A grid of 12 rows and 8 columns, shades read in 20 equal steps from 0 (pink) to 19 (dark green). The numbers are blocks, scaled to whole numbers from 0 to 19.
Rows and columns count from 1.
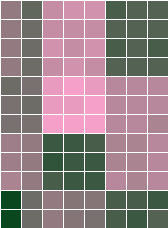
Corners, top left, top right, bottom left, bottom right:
8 13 19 13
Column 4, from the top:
3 4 4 3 0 1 0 15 15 15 9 9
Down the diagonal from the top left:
8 11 3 3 1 5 5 5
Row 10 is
6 8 14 15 15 5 6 5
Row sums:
70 70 70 69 38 38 36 76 78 74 99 99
